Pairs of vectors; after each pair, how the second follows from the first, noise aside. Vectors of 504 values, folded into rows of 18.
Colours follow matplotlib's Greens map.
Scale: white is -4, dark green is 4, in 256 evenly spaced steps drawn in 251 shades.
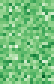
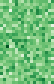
shuffled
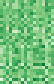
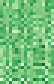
copied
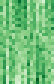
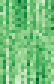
copied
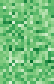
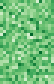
shuffled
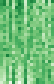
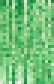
copied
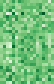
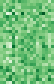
copied
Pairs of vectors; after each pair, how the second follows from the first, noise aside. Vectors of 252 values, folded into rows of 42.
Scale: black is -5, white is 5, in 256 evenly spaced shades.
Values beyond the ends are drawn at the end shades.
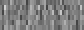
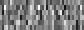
scaled up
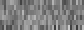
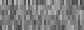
reversed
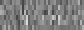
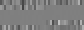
partly zeroed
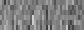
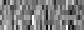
scaled up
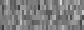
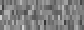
reversed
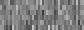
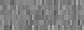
shrunk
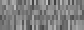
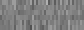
shrunk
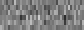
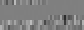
partly zeroed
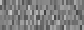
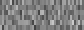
wrapped around
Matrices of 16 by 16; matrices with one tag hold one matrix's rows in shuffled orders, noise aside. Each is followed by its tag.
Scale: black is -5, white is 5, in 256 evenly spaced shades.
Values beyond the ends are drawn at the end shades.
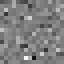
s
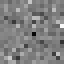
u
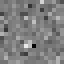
s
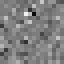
s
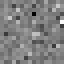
u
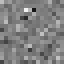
s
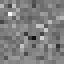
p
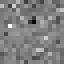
p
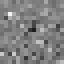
p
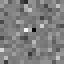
s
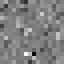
s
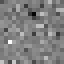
p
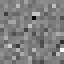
u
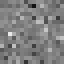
p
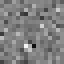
s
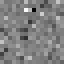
s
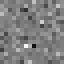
s
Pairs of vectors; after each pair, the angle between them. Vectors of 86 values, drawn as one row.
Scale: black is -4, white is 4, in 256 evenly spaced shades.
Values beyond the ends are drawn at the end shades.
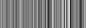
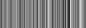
nearly opposite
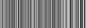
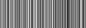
partly opposed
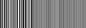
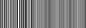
nearly parallel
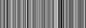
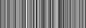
partly aligned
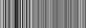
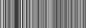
nearly parallel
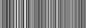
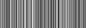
partly aligned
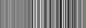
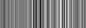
nearly opposite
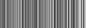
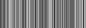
partly aligned
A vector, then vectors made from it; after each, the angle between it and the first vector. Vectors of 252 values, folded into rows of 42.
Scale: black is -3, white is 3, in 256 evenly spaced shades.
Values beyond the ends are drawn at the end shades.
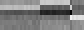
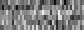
partly opposed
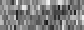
partly aligned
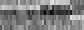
nearly parallel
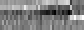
nearly parallel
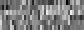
partly opposed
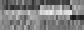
nearly opposite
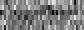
partly aligned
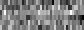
partly opposed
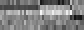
nearly opposite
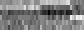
nearly parallel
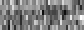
partly aligned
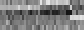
nearly parallel
